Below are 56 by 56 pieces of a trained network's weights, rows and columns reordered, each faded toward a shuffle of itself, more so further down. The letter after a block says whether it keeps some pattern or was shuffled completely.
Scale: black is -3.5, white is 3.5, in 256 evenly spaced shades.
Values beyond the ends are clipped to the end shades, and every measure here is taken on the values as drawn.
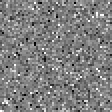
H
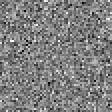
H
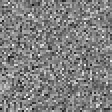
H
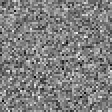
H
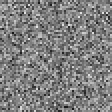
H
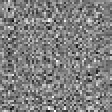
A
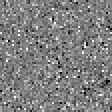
H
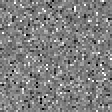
H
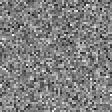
H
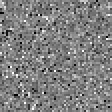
H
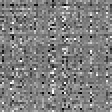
A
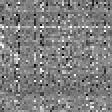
A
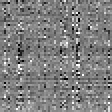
A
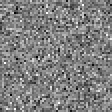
H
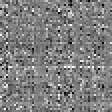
A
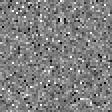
H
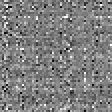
A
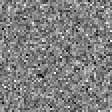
H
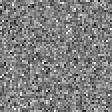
H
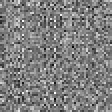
A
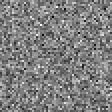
H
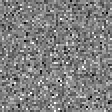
H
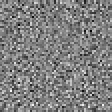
A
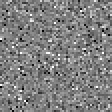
H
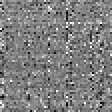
A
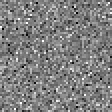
H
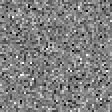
H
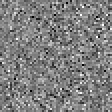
H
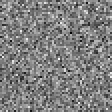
H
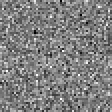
H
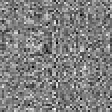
A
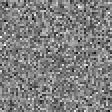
H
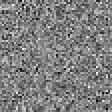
A
